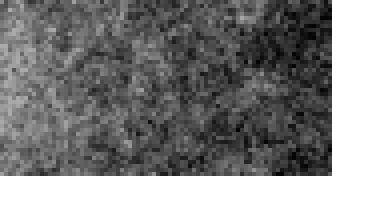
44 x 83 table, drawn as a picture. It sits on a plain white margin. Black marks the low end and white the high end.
The histogram is bell-shaped. Values rise toward the left. Overall the values sit about 30% of the way up the scale. No row or column stands out.
